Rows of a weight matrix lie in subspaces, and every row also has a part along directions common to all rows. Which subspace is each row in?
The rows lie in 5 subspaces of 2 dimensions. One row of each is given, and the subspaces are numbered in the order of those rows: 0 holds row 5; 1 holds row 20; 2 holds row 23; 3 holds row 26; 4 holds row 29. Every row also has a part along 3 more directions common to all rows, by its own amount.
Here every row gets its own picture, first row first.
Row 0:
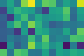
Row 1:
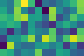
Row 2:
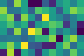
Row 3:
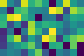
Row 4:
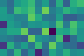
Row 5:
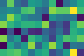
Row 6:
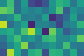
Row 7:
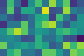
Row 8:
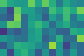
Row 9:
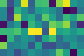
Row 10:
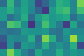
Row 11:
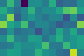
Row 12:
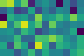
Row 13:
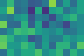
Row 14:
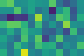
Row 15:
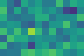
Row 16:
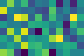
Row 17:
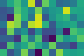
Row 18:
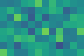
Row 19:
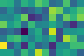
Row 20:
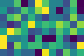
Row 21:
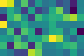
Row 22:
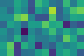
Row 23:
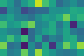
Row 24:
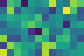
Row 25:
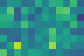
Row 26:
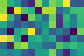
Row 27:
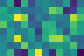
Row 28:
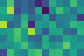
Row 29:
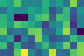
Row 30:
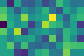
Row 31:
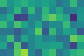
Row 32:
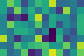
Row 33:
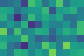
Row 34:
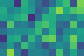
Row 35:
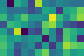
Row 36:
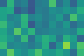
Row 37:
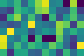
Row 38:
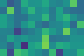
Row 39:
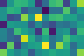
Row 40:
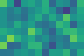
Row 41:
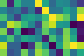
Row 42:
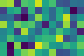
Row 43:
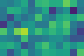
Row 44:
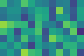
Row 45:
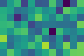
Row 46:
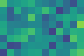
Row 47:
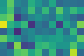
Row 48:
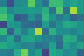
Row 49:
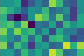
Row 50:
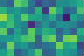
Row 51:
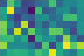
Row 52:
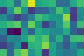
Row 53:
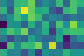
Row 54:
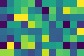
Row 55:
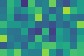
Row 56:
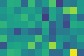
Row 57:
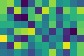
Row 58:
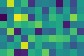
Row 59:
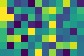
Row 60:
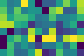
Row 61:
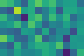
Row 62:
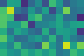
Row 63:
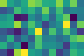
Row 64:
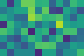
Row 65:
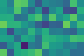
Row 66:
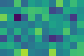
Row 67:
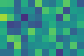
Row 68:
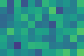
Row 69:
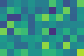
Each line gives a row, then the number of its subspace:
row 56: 0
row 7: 1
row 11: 0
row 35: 2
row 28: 2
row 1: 1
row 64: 2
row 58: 4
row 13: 2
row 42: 4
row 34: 1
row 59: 3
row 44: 3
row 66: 4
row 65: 1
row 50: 1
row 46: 0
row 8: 3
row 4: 2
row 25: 0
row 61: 3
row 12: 4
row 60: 1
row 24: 0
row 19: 2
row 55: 0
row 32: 3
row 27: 4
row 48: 4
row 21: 4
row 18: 4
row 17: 3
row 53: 2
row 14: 3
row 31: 4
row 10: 1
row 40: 0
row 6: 2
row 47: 0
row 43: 0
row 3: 3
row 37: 1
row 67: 3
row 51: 2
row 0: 1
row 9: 0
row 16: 4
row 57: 3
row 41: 2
